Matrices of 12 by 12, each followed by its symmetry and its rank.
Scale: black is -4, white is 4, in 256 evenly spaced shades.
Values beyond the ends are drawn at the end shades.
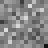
symmetric, full rank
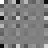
symmetric, rank one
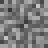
symmetric, full rank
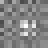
symmetric, rank two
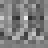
neither, rank two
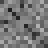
symmetric, full rank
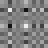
symmetric, rank one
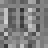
neither, rank two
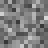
neither, full rank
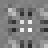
symmetric, rank two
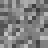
antisymmetric, full rank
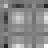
symmetric, rank one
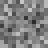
neither, full rank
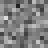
antisymmetric, full rank
